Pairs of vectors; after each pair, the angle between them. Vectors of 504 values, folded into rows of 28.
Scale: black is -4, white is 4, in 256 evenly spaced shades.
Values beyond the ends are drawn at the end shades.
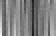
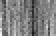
nearly parallel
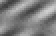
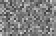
orthogonal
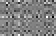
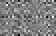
nearly opposite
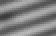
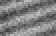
nearly parallel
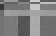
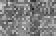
partly opposed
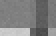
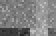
nearly opposite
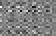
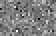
orthogonal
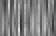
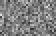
orthogonal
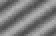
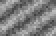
nearly opposite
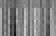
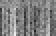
nearly opposite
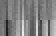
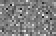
orthogonal
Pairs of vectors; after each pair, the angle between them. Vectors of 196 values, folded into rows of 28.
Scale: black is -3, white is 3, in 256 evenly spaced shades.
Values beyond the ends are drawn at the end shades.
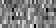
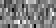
partly aligned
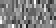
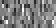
partly opposed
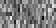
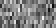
nearly opposite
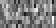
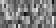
nearly parallel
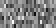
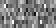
nearly parallel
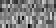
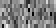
partly opposed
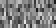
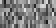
orthogonal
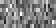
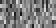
nearly opposite
